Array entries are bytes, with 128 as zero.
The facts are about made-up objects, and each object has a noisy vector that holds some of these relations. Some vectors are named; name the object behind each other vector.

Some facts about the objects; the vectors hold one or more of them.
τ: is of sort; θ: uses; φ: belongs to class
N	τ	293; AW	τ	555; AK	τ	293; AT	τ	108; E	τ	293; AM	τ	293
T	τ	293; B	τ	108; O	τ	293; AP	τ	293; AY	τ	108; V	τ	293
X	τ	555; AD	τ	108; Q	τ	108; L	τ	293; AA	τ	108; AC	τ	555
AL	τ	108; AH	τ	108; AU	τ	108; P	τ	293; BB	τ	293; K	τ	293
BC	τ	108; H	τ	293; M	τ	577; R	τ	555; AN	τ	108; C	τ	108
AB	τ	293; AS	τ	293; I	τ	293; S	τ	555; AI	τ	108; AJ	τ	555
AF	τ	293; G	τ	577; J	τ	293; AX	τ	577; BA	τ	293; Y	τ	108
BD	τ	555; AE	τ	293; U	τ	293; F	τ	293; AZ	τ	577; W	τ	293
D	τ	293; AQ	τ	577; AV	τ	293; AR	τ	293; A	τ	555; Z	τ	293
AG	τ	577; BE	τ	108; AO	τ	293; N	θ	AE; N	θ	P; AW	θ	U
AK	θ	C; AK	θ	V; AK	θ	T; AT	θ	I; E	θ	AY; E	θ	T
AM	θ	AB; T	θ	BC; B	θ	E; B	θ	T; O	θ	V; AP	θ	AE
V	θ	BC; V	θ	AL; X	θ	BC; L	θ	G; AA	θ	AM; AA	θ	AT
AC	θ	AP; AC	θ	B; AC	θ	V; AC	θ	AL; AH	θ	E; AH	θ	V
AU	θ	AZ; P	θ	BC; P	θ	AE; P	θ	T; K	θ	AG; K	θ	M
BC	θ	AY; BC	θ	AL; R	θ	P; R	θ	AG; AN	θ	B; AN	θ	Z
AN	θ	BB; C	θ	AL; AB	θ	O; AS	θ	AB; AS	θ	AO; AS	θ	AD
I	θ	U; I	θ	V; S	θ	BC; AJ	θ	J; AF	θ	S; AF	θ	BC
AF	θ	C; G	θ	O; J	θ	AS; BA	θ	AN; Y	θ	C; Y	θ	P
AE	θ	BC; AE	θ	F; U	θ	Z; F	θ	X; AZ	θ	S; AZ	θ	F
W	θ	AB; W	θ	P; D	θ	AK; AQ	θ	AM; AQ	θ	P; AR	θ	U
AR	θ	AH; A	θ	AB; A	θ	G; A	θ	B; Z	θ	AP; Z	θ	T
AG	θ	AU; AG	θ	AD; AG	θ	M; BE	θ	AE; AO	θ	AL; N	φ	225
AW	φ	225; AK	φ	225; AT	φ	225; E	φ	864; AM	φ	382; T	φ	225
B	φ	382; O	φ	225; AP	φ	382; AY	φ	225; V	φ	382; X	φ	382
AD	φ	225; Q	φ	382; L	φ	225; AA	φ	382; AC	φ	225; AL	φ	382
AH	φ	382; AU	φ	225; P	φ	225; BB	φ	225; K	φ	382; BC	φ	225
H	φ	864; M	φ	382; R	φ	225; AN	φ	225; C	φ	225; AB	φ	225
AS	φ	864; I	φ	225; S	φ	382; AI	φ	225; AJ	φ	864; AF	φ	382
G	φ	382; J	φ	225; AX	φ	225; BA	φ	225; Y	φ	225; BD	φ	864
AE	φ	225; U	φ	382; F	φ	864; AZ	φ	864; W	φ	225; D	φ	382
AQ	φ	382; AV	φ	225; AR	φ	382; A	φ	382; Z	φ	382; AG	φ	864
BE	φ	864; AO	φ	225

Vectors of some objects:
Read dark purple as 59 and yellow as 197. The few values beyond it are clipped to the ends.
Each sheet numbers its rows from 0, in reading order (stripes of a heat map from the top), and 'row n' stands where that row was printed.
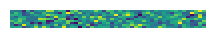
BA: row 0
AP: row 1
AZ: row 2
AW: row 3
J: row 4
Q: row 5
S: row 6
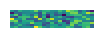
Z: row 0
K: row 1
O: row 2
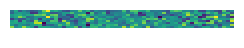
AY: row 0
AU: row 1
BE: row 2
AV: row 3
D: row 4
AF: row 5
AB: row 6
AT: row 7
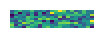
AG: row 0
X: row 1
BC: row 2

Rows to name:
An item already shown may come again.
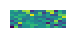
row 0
AC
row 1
AQ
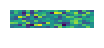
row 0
AN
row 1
AO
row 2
I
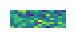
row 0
D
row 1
E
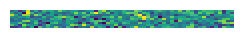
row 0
C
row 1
M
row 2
AE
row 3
AZ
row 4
AH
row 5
K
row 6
AR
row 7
G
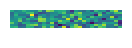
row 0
R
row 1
U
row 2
AM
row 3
AS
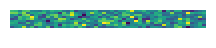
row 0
AH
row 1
BE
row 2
J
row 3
AK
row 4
AU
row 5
BA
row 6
T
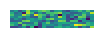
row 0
C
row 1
V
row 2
F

